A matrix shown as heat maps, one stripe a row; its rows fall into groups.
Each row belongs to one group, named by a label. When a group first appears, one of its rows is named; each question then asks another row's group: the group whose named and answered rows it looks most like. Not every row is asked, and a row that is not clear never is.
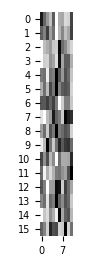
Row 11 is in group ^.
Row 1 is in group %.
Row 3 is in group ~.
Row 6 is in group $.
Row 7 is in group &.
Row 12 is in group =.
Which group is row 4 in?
=
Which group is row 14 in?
~
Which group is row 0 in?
%
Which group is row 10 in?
%
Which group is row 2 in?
~
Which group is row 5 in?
=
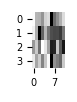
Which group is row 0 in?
~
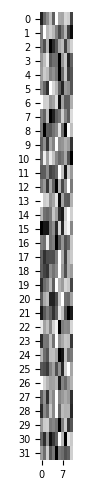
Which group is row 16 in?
=
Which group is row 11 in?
$
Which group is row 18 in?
$
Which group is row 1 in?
^
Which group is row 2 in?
$
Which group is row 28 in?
%
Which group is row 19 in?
%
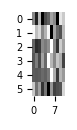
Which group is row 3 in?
%
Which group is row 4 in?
$
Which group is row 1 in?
~
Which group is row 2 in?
$
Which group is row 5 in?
=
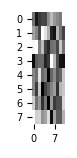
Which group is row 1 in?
^
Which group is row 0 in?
$
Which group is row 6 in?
=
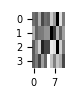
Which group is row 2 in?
$
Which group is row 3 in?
%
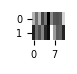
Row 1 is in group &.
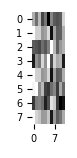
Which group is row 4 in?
~
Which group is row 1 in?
~
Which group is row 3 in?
%
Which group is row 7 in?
~
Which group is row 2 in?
$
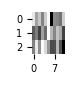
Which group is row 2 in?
^
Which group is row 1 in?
%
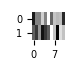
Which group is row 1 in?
$
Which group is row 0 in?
%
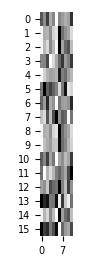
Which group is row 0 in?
%
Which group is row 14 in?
~
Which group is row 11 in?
^
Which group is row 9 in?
~
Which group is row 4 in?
~
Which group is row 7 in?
&
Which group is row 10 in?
%
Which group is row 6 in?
%
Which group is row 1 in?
~
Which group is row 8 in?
~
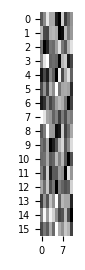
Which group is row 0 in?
=
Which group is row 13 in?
%
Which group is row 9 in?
$
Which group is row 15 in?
%
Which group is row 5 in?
%
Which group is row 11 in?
$
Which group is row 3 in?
^
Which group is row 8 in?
=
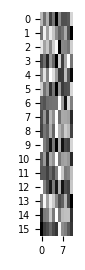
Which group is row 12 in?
=
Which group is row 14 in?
%
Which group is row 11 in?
$
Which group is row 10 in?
%
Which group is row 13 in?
^
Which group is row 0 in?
=
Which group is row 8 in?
%
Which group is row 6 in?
$
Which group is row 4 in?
^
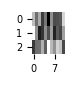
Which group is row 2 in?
%
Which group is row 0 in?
=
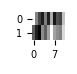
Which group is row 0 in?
=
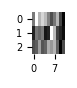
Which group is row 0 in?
^
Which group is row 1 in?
&
